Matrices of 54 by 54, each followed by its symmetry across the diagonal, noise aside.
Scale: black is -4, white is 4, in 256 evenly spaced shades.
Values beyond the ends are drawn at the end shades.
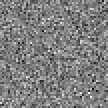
antisymmetric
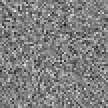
antisymmetric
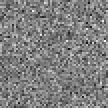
neither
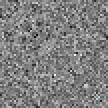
symmetric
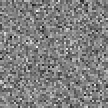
antisymmetric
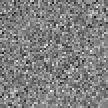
symmetric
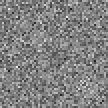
symmetric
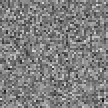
neither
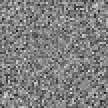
symmetric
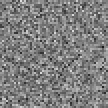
neither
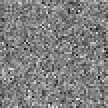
antisymmetric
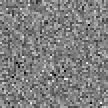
neither
